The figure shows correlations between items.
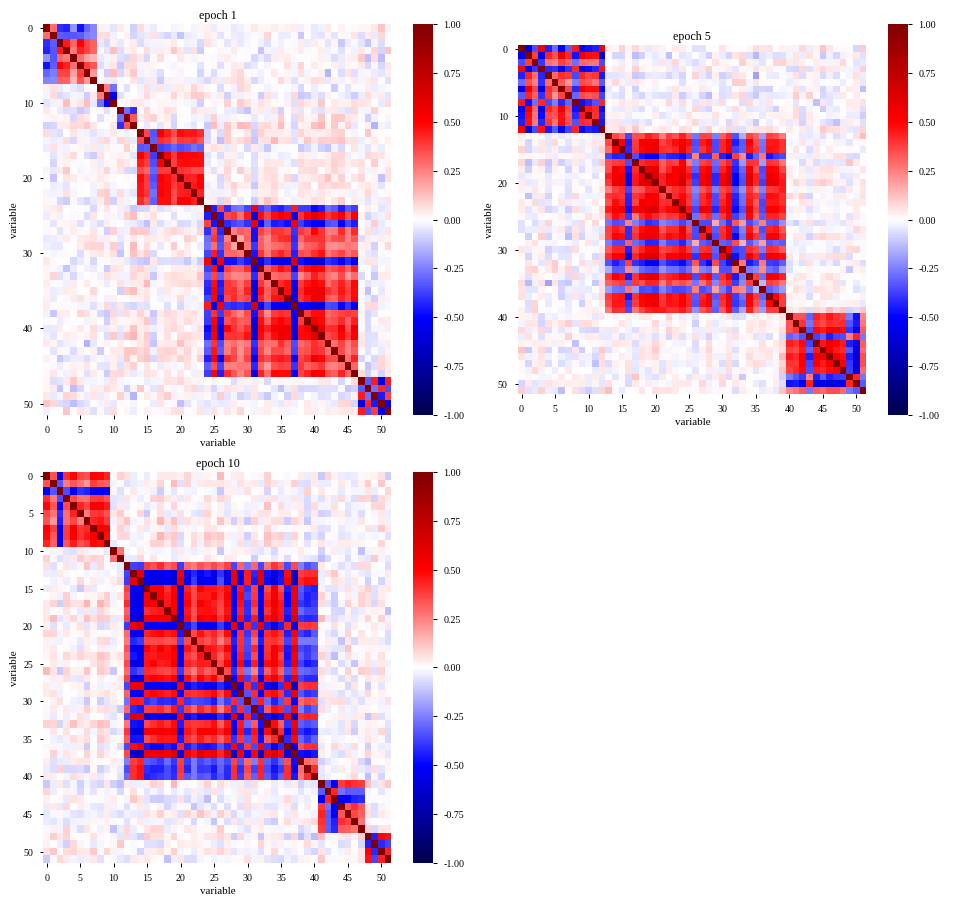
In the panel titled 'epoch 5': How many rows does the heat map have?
52
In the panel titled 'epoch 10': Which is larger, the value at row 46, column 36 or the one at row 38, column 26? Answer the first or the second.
the first
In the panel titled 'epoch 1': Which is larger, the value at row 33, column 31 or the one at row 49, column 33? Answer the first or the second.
the second
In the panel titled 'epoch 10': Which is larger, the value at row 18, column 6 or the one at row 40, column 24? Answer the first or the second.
the first
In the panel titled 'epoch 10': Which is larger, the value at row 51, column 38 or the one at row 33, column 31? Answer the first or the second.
the second
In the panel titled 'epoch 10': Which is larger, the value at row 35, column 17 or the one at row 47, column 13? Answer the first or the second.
the first
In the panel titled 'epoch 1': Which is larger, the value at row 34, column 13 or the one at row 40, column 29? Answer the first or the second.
the second
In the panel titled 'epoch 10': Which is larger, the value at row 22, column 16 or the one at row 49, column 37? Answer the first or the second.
the first
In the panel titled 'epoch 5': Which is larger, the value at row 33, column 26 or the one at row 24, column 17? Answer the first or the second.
the second
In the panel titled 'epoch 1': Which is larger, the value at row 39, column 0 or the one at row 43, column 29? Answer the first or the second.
the second
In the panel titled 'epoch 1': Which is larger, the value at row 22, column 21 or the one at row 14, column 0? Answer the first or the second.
the first
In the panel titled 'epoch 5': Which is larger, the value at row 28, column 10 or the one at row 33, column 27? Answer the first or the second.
the first
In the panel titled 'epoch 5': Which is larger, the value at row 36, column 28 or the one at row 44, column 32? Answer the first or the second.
the second
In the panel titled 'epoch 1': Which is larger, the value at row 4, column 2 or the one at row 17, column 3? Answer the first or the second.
the first
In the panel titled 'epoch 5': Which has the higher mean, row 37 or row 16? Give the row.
37
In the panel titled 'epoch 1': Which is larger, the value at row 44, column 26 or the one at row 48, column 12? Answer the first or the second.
the second
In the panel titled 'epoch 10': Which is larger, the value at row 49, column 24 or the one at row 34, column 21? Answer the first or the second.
the second
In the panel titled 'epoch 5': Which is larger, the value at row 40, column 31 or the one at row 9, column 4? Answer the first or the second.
the second
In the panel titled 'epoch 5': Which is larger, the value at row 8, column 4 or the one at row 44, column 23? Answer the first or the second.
the second
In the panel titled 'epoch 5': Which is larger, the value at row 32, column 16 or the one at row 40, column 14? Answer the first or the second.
the first
